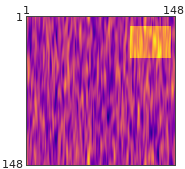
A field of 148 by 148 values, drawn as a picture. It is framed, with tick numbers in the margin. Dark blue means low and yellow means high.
Odd patch: higher, in the top right. Ninth with the highest average: top right. Average level on the scale: 40%. Mirror symmetry: none.
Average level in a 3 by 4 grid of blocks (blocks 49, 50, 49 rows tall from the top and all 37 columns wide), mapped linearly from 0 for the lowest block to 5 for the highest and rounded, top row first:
0025 / 0001 / 0100
